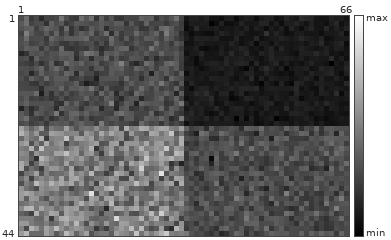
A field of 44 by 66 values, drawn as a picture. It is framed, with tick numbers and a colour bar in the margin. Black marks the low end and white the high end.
It is made of 2 by 2 panels. Panel 1,1: low, fine-grained. Panel 1,2: very low, fine-grained, faint in contrast. Panel 2,1: middling, fine-grained, strong in contrast. Panel 2,2: low, fine-grained.
